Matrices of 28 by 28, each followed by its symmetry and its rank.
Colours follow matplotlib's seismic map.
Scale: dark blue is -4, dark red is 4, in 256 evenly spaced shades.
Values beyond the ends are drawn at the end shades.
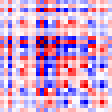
symmetric, rank two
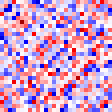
symmetric, full rank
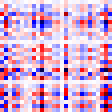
neither, rank two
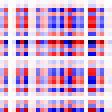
neither, rank one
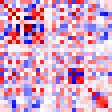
symmetric, rank five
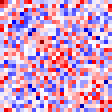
symmetric, full rank
